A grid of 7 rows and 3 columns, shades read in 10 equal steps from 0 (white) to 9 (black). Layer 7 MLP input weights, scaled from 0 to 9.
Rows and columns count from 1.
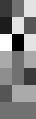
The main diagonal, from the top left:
7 1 1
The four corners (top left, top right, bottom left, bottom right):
7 1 5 5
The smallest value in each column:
0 1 1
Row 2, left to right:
8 1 6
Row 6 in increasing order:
3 3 6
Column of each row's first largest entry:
1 1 2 2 3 1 1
